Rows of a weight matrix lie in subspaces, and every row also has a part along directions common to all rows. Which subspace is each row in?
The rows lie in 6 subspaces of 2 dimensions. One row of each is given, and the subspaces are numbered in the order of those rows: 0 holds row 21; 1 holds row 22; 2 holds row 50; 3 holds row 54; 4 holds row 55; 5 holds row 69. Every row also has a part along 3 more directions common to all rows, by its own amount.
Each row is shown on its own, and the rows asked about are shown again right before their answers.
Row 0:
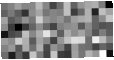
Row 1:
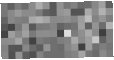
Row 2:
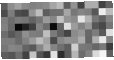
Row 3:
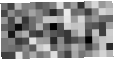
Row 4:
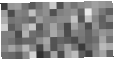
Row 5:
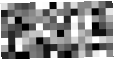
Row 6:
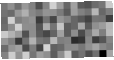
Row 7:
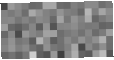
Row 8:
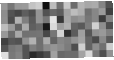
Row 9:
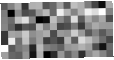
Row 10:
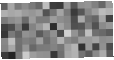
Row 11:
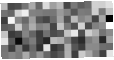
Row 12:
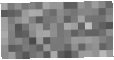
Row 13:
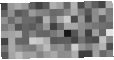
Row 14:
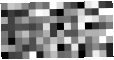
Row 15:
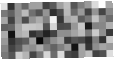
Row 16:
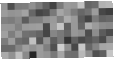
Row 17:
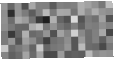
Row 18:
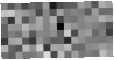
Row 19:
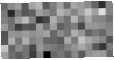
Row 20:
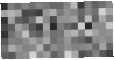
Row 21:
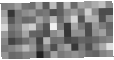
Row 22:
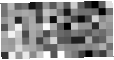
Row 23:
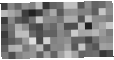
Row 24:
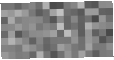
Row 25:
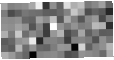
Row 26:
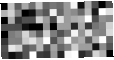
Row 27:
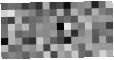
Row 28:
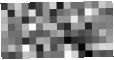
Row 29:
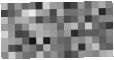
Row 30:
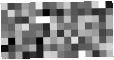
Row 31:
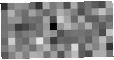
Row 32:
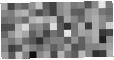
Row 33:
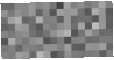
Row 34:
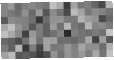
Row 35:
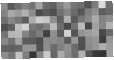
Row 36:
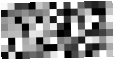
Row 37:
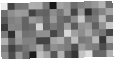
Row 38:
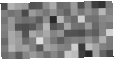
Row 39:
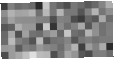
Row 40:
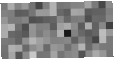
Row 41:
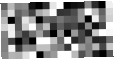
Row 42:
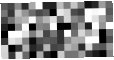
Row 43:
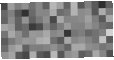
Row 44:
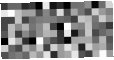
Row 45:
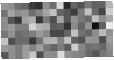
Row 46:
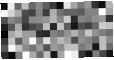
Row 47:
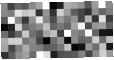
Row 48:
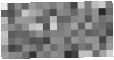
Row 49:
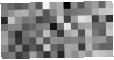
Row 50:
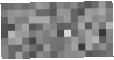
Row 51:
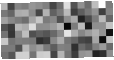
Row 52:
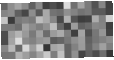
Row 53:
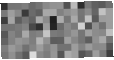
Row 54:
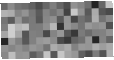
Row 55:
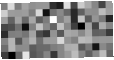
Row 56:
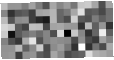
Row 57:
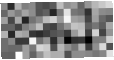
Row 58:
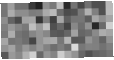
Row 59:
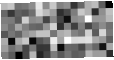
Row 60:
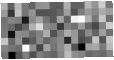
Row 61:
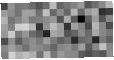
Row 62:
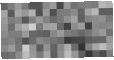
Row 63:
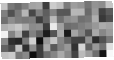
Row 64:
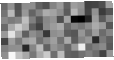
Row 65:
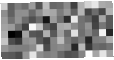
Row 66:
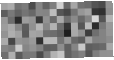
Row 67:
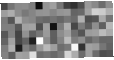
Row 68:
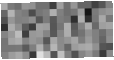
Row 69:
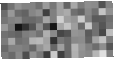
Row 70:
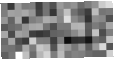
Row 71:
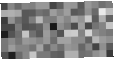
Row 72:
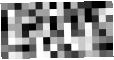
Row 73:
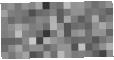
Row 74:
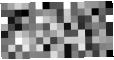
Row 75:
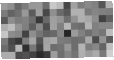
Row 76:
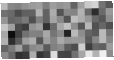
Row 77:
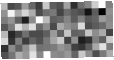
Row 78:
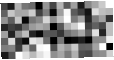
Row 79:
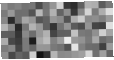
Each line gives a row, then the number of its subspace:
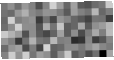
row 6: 3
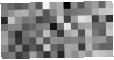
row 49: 3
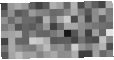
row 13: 5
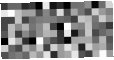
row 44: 3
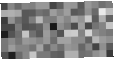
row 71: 4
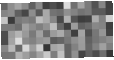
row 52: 3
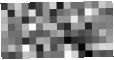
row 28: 0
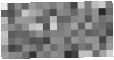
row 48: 4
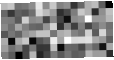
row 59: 5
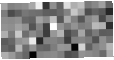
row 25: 1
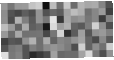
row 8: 1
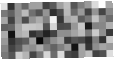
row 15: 5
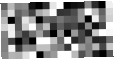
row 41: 1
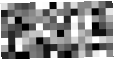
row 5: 1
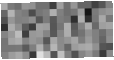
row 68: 0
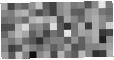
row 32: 2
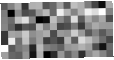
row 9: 2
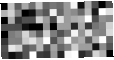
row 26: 4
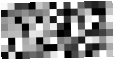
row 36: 1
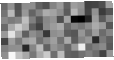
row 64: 0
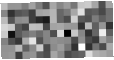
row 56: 2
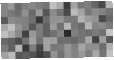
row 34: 3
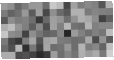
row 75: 3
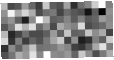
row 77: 2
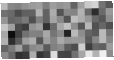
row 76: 2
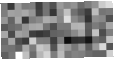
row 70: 5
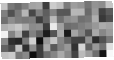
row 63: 3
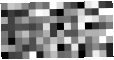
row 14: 5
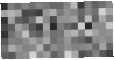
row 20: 4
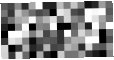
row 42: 2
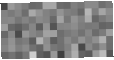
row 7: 0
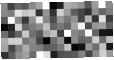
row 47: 1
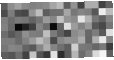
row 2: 5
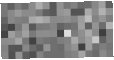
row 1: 2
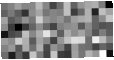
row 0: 3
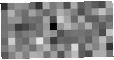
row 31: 5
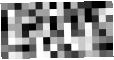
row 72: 0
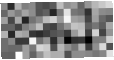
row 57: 5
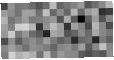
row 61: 0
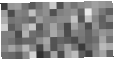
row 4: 0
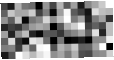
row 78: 5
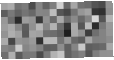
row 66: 1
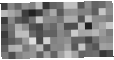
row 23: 4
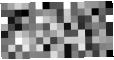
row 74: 3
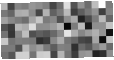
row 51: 3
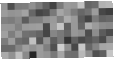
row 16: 5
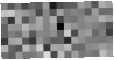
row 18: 3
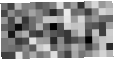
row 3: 5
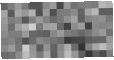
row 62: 0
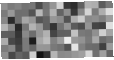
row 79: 1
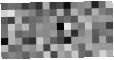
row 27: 3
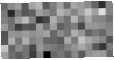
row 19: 2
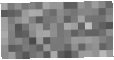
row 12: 4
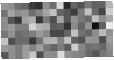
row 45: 1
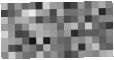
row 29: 4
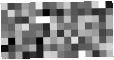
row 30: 2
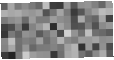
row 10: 4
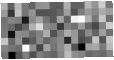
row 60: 0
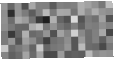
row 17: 2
